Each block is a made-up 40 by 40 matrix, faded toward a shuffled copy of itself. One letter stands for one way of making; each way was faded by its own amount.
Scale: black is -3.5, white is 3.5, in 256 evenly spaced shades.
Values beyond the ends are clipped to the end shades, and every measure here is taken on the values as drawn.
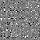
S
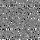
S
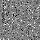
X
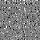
S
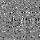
S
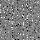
X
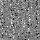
X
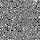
S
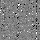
X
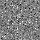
X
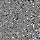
X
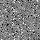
X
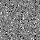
X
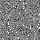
X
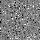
X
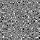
S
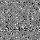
S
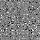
S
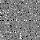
S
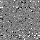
S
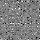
S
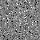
X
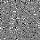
S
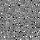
S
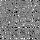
S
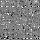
S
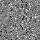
X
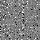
X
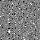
X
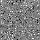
X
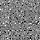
S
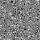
X
